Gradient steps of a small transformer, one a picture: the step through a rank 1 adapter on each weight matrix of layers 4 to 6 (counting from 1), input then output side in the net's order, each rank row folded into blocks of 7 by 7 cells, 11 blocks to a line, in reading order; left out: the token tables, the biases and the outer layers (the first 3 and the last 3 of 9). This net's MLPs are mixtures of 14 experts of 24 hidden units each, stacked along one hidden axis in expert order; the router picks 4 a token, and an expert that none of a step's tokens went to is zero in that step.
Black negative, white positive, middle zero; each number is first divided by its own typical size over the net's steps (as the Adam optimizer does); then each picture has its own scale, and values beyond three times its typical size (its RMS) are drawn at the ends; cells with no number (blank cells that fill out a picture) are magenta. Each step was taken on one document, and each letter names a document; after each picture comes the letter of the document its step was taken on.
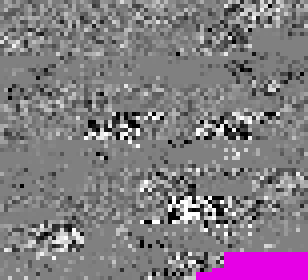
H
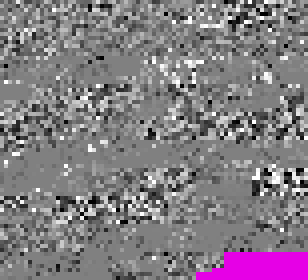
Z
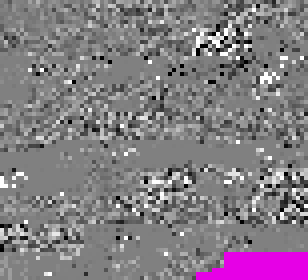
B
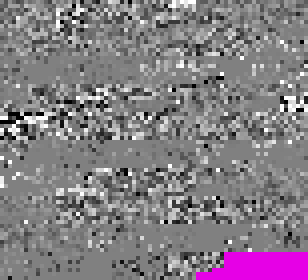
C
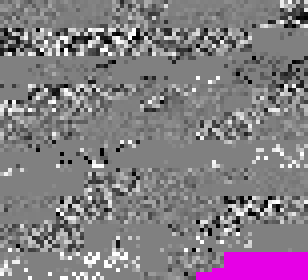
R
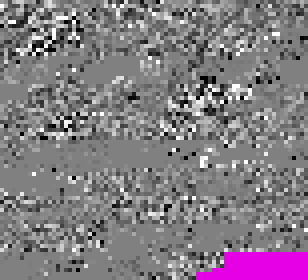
Z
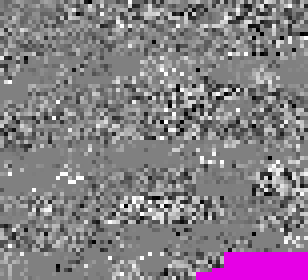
Z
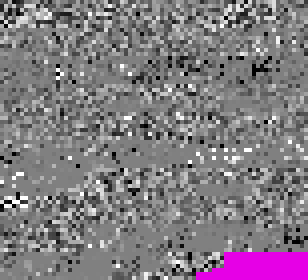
C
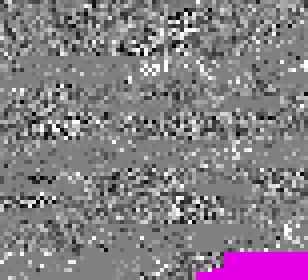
C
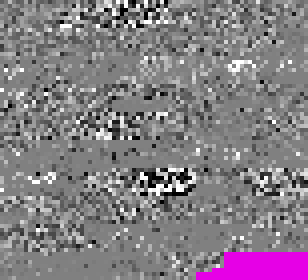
C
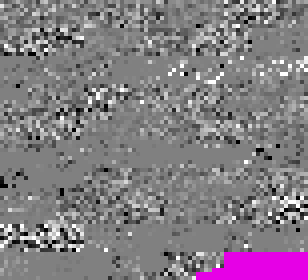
B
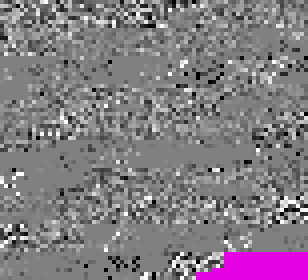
B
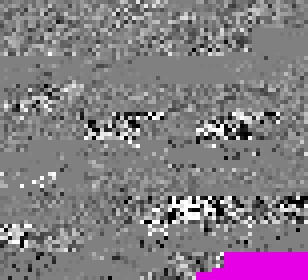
H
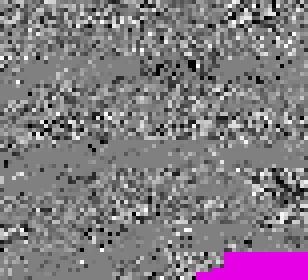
Z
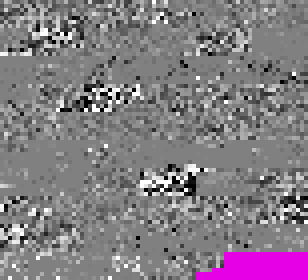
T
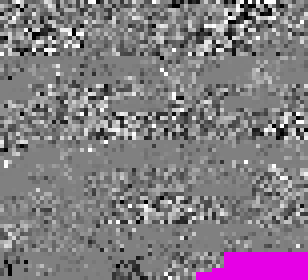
Z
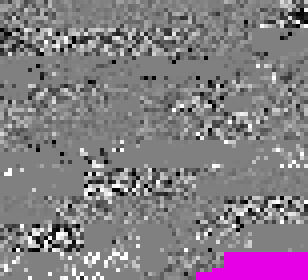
R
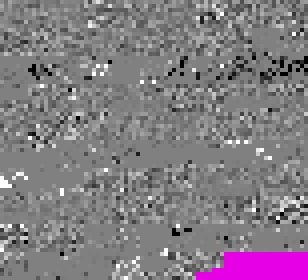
B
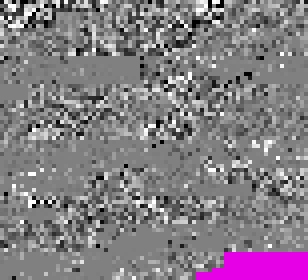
Z
